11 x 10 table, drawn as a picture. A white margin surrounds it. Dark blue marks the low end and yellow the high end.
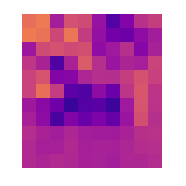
The ninth with the lowest average is the centre. The bottom part is calmer, past a seam about 70% of the way down. The field is mottled with small blotches. The halves do not mirror each other.
